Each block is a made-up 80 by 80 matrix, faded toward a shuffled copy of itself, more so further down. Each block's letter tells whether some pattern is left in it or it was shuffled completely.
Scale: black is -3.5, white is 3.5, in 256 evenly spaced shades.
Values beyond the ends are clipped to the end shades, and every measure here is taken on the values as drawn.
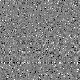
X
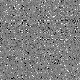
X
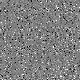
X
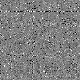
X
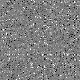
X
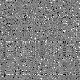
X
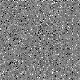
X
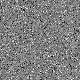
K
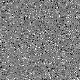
X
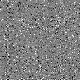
X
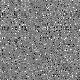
X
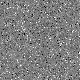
K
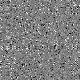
X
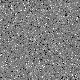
K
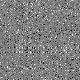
X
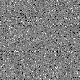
X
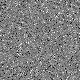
K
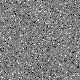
K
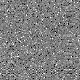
X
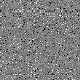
X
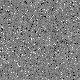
K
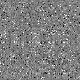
X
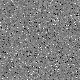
K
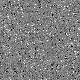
K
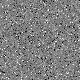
K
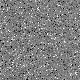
K
